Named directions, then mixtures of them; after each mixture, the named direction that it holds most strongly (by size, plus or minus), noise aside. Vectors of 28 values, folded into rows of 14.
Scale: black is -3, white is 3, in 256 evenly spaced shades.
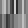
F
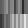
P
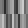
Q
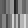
P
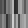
Q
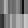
P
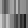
P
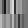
F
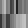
F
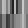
F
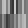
F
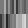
F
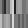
F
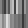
F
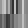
F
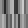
Q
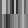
F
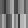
Q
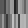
Q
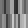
Q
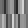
Q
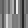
F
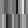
Q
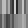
F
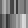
F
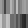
P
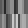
Q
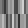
Q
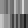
P
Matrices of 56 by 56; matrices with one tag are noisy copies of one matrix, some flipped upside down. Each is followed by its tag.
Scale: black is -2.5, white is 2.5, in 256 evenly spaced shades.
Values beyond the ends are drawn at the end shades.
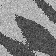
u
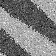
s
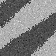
s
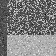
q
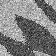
u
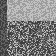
q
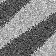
s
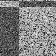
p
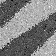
s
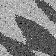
u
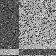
p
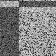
p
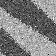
s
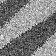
s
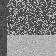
q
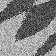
u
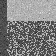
q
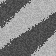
s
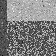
q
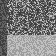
q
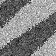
s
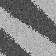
s
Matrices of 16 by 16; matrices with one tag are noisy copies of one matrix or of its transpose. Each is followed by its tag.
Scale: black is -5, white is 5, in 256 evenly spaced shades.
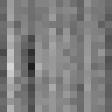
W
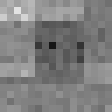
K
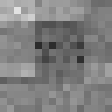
K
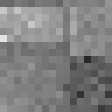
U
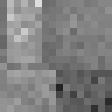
U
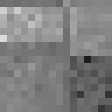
U
